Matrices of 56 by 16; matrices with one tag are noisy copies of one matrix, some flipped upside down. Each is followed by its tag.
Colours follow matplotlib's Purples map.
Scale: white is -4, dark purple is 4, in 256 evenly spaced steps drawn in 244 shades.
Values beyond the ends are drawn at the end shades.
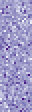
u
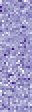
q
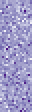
u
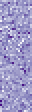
q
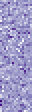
q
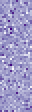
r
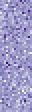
u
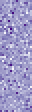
r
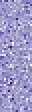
r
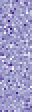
r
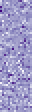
q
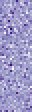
r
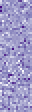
q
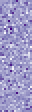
r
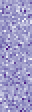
u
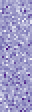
u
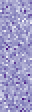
u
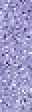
u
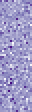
r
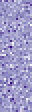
r
